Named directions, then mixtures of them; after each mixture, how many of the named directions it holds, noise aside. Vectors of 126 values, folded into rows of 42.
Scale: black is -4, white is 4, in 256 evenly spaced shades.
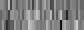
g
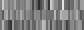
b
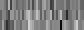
one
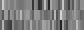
two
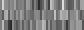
one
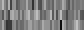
two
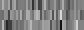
two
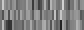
two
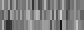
two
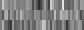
one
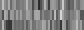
two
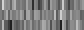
two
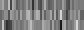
two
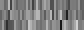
one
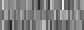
one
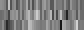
one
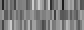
one
